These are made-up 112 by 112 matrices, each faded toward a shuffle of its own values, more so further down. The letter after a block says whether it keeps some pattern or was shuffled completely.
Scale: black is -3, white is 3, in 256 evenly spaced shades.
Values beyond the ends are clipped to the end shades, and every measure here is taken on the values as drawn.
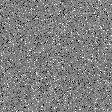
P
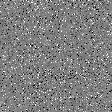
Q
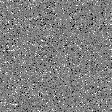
Q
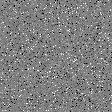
P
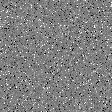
P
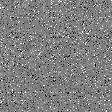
Q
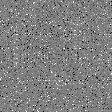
Q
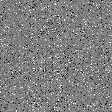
Q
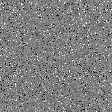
Q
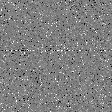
Q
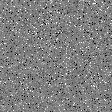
P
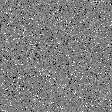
P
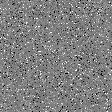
P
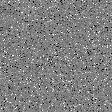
P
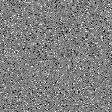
Q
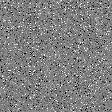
Q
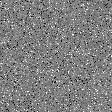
P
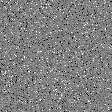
P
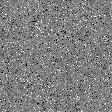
P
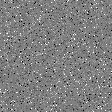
P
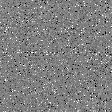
Q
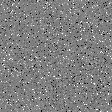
P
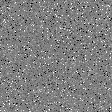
P
